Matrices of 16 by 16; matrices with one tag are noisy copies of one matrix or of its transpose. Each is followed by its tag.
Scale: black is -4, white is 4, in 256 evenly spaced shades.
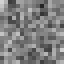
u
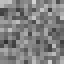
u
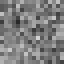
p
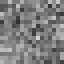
p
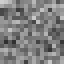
u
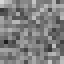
u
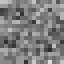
u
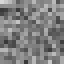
u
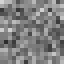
u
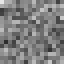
u
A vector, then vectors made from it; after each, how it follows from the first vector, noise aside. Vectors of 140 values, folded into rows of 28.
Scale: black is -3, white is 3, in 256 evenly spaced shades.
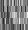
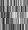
copied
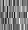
sign-scrambled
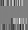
partly zeroed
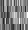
copied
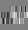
partly zeroed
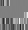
partly zeroed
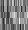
copied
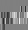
partly zeroed
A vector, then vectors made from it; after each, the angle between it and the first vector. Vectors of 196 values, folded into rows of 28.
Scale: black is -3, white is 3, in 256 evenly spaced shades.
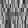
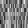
nearly opposite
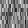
partly aligned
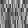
nearly parallel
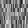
nearly opposite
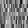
nearly opposite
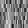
nearly opposite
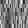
nearly parallel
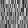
partly aligned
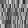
nearly parallel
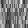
nearly parallel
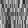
nearly parallel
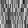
nearly parallel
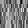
nearly opposite
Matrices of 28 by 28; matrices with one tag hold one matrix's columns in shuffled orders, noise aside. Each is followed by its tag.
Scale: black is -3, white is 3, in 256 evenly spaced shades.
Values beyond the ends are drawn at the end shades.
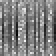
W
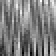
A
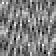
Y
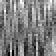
A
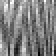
A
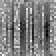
W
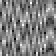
Y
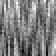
A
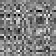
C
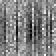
W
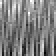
A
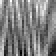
A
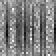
W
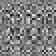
C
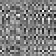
C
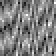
Y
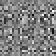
C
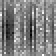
W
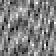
Y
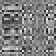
C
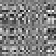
C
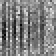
W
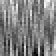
A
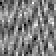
Y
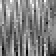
A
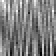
A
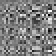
C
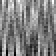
A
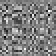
C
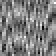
Y
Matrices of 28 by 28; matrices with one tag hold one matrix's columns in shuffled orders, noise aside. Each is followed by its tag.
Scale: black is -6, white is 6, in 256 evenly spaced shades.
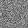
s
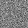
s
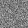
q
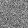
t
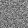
t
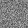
q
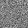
t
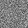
q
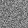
s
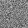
t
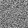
t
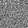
t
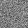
s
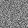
q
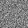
q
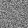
t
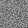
s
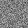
q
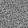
q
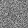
s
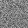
t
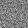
q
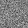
q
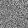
t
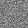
s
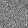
q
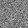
q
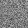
t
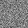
q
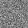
q
